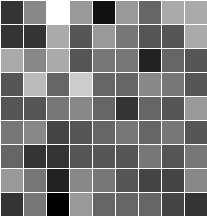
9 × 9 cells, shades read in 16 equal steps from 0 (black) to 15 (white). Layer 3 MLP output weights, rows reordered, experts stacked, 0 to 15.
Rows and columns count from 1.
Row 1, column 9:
10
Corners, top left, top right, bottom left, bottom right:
3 10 3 3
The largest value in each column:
10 11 15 12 9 9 8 10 10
